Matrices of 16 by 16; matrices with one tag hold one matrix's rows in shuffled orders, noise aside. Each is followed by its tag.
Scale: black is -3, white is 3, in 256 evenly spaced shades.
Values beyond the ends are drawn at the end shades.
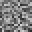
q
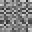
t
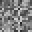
q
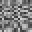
q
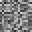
q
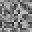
q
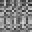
t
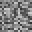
q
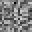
q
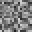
q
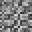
q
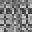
t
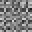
t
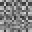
t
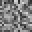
q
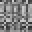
t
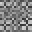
t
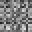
t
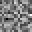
q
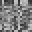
q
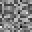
q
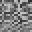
q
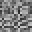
q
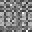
t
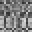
t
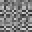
t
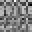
t
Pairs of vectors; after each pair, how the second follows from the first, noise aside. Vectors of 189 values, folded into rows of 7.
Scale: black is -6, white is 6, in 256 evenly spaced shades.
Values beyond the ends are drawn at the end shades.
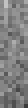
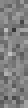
shuffled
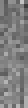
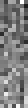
scaled up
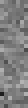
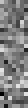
scaled up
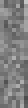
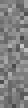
shuffled
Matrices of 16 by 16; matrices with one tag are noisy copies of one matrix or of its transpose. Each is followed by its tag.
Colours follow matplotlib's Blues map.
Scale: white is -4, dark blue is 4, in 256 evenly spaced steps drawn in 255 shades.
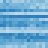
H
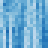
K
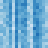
H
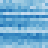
H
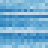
H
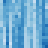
K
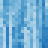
K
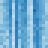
H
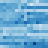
K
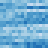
K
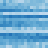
H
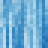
K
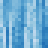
K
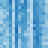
H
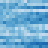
K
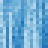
K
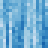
K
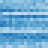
H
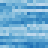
K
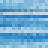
H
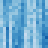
K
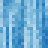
K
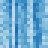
H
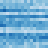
H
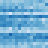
H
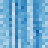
H
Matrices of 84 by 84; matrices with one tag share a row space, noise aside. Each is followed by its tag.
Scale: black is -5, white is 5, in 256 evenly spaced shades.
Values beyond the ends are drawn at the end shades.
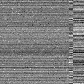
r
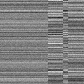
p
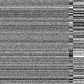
r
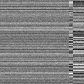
r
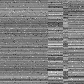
p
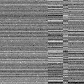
p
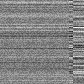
r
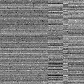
p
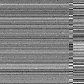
r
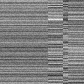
p
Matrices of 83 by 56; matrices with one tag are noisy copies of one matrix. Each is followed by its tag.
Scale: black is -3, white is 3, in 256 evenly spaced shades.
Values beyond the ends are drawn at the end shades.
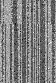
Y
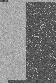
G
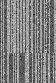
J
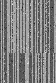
J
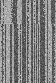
Y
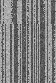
Y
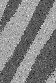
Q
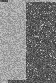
G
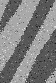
Q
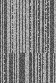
J
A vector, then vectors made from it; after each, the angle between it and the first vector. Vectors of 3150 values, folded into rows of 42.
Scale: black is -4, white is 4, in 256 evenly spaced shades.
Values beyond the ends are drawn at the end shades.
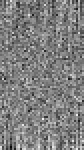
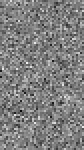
orthogonal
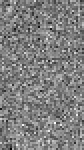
partly aligned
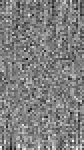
nearly parallel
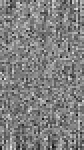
nearly opposite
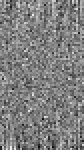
nearly opposite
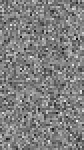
orthogonal
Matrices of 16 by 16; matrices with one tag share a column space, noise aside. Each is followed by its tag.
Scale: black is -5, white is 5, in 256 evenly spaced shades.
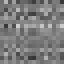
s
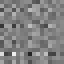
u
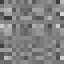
s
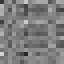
u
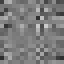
s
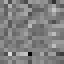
u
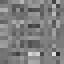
u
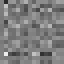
u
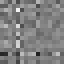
u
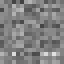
u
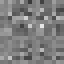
s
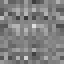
s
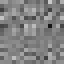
s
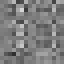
u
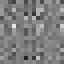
s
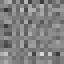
u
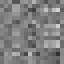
u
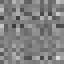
s
